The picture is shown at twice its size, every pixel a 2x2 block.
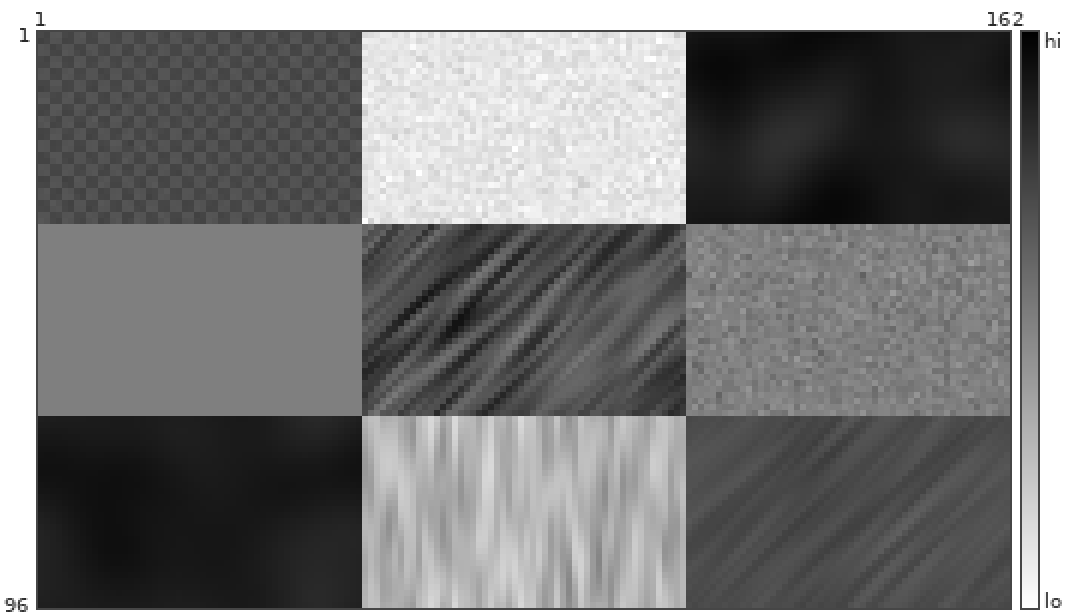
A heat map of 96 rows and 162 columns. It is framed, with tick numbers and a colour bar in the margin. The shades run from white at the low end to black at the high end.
It is made of 3 by 3 panels. Panel 1,1: high, checkered, faint in contrast. Panel 1,2: very low, fine-grained, faint in contrast. Panel 1,3: very high, smooth, faint in contrast. Panel 2,1: middling, flat. Panel 2,2: high, slanting up to the right. Panel 2,3: middling, fine-grained, faint in contrast. Panel 3,1: very high, smooth, faint in contrast. Panel 3,2: low, streaked downward. Panel 3,3: high, slanting up to the right, faint in contrast.
